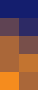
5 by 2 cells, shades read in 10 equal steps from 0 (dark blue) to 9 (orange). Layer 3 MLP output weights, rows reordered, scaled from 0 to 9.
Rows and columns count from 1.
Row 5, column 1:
9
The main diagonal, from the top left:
0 1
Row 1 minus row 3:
-6 -4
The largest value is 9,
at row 5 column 1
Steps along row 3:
down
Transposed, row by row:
0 3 6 6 9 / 0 1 4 7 6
